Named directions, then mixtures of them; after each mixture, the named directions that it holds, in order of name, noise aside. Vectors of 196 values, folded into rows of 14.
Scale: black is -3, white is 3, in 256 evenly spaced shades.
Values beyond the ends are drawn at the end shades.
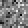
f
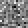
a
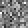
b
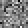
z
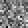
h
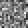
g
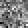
b, f, h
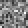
f, g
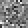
a, f, z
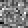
a, f, g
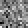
f, h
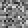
a, h, z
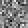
b, f, h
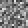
a, g, h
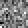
f, g, h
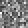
b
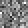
b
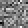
a, f, z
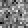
f, h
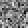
f, g, h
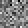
b, z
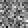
h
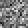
b, f, z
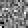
f, g, z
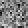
a, b, f
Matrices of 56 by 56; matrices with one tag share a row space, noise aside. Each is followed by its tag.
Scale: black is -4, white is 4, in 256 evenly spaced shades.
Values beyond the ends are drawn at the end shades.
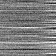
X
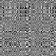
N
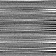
X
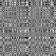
N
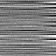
X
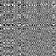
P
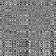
N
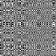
P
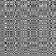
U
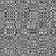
U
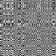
P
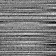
X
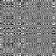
P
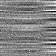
X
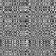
N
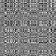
U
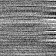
X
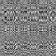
U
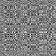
U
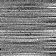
X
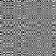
P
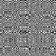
N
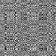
U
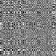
P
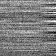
X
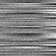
X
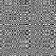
N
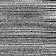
X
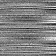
X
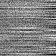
X
